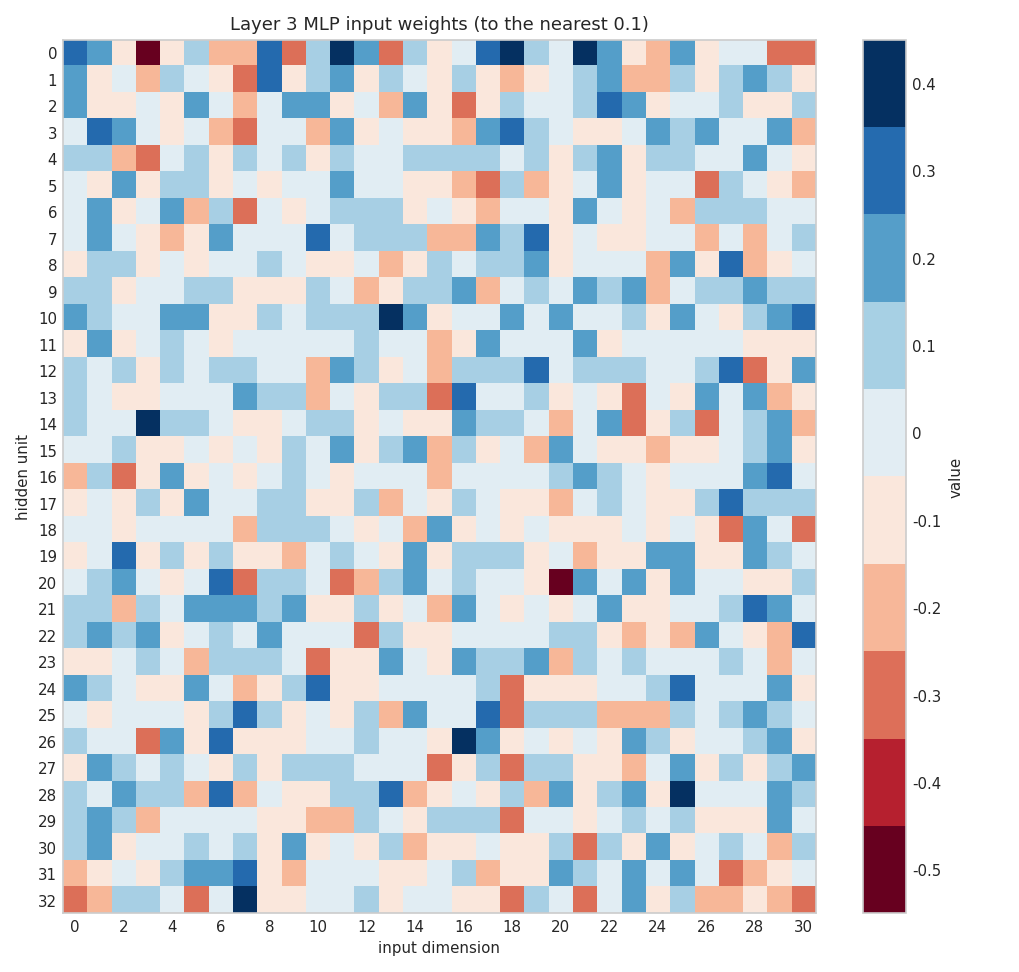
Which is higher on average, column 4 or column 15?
column 4
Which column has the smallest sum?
15
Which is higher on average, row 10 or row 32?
row 10
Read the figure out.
Title: Layer 3 MLP input weights (to the nearest 0.1)
x-axis: input dimension, ticks 0 2 4 6 8 10 12 14 16 18 20 22 24 26 28 30
y-axis: hidden unit, ticks 0 1 2 3 4 5 6 7 8 9 10 11 12 13 14 15 16 17 18 19 20 21 22 23 24 25 26 27 28 29 30 31 32 (0 at the top)
Colour bar: value, ticks -0.5 -0.4 -0.3 -0.2 -0.1 0 0.1 0.2 0.3 0.4
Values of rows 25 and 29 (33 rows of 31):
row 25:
0 -0.1 0 0 0 -0.1 0.1 0.3 0.1 -0.1 0 -0.1 0.1 -0.2 0.2 0 0 0.3 -0.3 0.1 0.1 0.1 -0.2 -0.2 -0.2 0.1 0 0.1 0.2 0.1 0
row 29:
0.1 0.2 0.1 -0.2 0 0 0 0 -0.1 -0.1 -0.2 -0.2 0.1 0 -0.1 0.1 0.1 0.1 -0.3 0 0 -0.1 0 0.1 0 0.1 -0.1 -0.1 -0.1 0.2 0
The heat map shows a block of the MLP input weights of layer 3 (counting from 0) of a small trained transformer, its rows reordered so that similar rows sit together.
